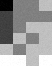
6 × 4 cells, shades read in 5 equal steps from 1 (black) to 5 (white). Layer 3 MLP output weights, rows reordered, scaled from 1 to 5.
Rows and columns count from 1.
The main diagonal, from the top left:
1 3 4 4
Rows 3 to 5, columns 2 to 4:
3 4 4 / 4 3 4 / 3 4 4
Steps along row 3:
up up same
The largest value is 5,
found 3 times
